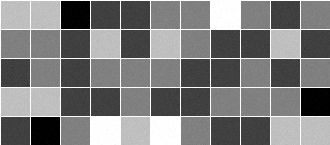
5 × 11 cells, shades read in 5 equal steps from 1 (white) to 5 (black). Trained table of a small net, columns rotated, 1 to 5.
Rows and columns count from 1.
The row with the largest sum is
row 3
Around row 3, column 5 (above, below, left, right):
4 3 3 3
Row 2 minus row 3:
-1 0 0 -1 1 -1 -1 0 1 -2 1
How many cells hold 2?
10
